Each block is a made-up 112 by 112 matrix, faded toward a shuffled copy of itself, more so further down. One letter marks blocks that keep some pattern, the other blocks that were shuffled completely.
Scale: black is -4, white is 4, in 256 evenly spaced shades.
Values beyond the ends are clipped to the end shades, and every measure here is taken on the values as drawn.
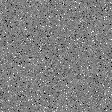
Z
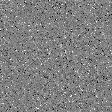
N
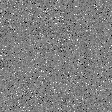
Z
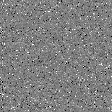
N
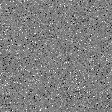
N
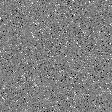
Z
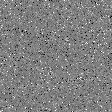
Z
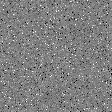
Z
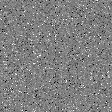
N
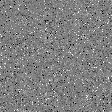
N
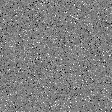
Z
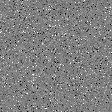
N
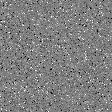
Z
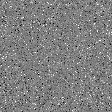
N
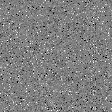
N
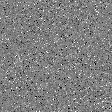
Z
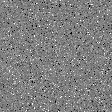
Z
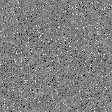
N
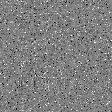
N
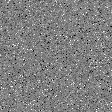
Z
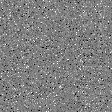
N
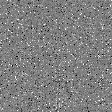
N
